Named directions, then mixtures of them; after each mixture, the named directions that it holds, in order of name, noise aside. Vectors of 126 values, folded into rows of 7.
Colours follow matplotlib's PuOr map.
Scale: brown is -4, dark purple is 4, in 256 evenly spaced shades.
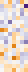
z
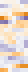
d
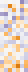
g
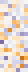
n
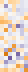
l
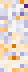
d, z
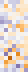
l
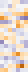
d, n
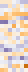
d, n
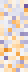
n, z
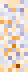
g, l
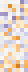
g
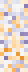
n, z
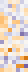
l, n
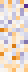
z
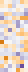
d, n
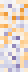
g, z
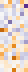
z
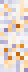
l, n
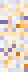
d, l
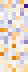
z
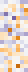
g, n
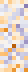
l, z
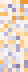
g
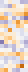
d, n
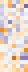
n, z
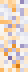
g, l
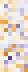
l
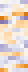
d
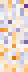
z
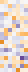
n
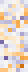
d, n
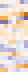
d
